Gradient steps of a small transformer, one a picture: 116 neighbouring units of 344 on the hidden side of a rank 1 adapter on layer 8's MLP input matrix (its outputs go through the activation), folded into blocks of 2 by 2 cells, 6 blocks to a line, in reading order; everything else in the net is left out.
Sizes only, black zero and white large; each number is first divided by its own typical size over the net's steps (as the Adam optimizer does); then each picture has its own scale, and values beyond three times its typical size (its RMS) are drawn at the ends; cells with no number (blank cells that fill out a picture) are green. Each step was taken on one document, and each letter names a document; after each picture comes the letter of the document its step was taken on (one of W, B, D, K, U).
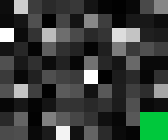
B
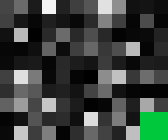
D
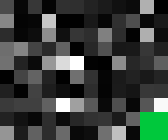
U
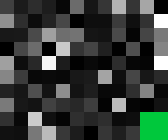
U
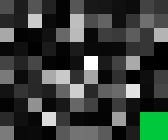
B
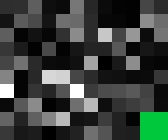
B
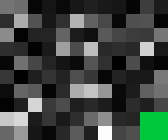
B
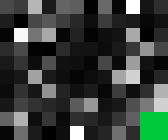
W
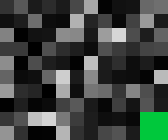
B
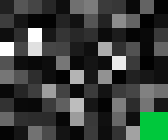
U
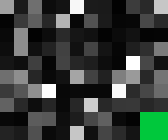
W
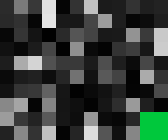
D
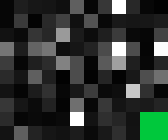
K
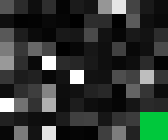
K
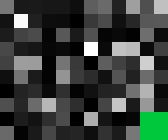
D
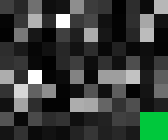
W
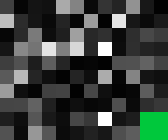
U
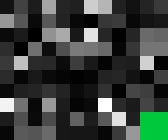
D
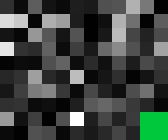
K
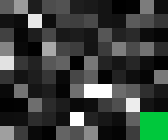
B
